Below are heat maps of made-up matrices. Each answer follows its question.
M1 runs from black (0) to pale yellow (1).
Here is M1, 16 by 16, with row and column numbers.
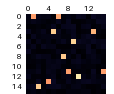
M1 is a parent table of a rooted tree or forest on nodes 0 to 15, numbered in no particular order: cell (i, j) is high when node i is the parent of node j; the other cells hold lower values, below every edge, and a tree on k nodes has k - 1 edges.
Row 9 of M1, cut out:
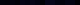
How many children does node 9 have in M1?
0
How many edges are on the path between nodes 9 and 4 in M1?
4
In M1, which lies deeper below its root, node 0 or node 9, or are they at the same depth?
node 9
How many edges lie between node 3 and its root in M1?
0
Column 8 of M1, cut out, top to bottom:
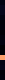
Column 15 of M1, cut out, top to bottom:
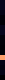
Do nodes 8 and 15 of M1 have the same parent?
yes
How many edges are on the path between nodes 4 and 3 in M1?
2
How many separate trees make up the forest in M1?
5
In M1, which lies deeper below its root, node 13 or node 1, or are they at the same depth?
the same depth
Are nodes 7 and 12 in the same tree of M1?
no
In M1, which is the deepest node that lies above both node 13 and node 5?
3
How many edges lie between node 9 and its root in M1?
2
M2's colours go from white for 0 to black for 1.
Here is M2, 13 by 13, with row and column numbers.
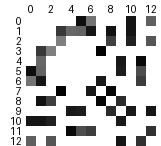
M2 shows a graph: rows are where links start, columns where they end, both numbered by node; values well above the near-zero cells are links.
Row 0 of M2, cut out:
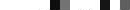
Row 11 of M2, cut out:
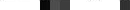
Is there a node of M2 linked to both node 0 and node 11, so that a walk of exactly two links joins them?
yes
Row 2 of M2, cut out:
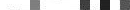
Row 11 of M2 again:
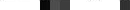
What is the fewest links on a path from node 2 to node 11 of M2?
2
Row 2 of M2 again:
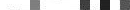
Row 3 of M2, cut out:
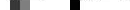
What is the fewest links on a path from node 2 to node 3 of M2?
1
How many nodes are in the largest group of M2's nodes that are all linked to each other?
2
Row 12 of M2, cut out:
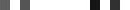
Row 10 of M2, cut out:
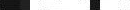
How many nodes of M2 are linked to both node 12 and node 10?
3
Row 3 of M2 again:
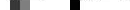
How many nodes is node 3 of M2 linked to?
3
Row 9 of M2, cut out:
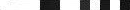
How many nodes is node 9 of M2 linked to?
5
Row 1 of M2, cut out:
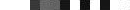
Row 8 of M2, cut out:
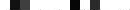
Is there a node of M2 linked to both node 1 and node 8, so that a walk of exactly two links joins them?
no
